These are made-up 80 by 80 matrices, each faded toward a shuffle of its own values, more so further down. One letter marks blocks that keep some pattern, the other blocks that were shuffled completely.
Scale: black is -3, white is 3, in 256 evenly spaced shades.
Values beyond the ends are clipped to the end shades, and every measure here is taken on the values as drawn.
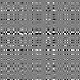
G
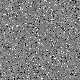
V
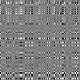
G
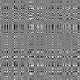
G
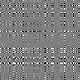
G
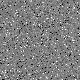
V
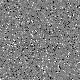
V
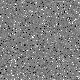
V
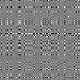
G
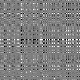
G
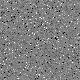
V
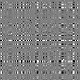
G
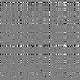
G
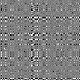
G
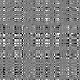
G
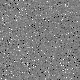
V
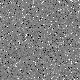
V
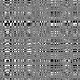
G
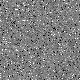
V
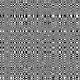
G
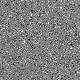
V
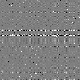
G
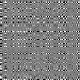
G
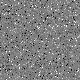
V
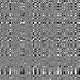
G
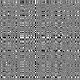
G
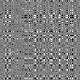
G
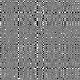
G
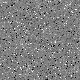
V
